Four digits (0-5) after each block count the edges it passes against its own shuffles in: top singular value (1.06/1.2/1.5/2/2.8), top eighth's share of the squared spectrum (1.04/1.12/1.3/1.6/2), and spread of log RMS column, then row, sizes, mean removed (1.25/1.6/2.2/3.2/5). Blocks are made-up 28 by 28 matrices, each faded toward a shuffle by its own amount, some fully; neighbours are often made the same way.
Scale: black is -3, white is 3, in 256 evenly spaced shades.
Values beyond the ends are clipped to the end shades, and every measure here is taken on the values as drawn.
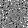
0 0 0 0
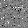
2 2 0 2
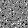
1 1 0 0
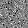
0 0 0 0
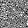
1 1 0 0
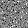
0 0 0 0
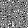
2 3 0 1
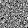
2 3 0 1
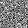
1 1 0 0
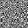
3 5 2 2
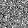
1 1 0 0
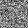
2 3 1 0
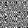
3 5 2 2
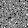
0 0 0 0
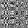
4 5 3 3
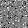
2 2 0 0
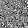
0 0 0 0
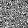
2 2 0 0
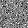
0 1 0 0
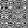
4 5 3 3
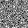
0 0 0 0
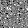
2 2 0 1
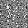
3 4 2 1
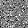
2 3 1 0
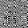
4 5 2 2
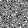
2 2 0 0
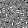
1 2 0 1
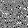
1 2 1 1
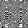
3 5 2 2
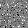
1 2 0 1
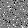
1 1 0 0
